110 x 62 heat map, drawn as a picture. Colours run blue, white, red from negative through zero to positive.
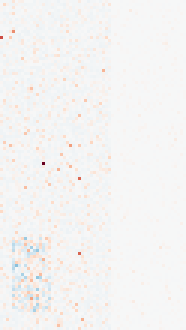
Roughest part: bottom left. Seam: vertical, 60% of the way across, the right part calmer. Odd rows or columns: none. Odd patch: rougher, in the bottom left. Histogram: skewed, a long tail of high values. Stripes: none. Mirror symmetry: none. Slope: none.
